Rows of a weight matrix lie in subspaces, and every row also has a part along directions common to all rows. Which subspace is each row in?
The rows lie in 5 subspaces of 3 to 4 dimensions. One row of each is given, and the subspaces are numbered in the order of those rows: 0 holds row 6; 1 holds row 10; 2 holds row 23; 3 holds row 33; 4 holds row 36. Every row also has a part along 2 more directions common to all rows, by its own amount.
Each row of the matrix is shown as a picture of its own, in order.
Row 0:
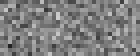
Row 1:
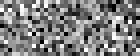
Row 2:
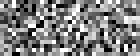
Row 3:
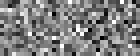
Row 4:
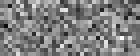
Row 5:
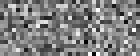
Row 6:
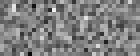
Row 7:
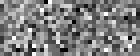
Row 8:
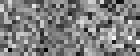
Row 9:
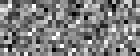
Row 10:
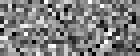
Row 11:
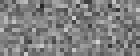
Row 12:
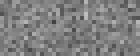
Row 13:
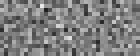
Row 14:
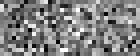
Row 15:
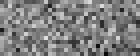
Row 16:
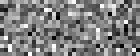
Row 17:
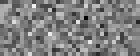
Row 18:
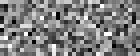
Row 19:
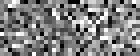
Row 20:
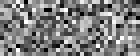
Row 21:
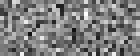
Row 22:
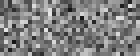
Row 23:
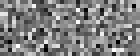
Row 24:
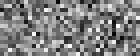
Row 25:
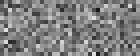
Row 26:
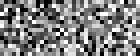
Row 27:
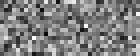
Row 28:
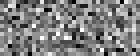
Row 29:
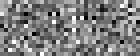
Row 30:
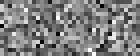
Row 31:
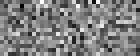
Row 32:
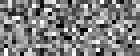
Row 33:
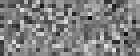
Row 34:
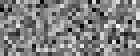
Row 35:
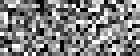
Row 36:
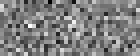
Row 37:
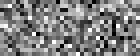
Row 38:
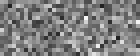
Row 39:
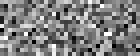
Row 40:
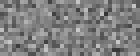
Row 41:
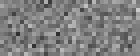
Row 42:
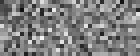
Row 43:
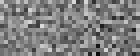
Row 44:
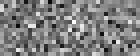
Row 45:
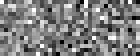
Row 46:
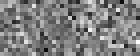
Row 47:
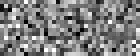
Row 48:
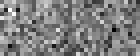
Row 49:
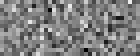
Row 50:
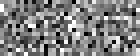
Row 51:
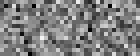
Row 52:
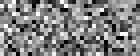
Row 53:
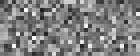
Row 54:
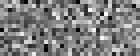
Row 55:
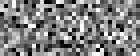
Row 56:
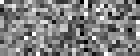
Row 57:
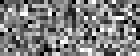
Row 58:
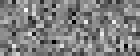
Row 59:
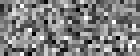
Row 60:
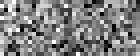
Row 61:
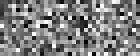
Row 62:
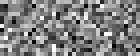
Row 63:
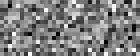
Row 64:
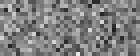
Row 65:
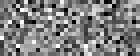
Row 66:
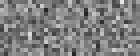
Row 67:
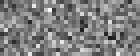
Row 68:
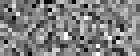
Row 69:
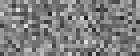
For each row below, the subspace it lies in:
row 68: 3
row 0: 1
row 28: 1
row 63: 1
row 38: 1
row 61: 0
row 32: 2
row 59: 4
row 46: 2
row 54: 2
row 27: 4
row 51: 2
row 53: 4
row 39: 1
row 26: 3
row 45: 0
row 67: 0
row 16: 1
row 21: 0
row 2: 4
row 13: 2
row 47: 4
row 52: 3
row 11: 2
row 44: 4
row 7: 4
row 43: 0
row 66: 2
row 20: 3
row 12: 0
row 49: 0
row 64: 3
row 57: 0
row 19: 2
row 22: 0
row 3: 2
